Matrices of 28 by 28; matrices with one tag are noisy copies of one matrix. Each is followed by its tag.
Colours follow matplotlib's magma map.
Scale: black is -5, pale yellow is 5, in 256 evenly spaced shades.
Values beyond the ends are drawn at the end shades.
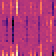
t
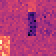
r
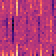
t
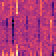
t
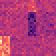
r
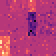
r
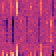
t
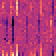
t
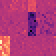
r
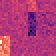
r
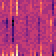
t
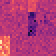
r
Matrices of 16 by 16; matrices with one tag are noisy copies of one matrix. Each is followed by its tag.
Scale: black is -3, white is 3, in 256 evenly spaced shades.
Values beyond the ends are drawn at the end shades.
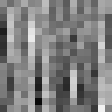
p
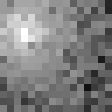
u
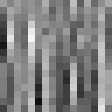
p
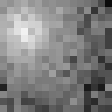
u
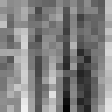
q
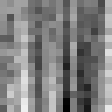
q
